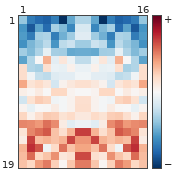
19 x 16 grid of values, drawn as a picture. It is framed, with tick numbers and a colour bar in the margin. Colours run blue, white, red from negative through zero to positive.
The centre is the calmest part. No regular stripes run through it. There is an overall slope up to the bottom. It is mirror symmetric from left to right.
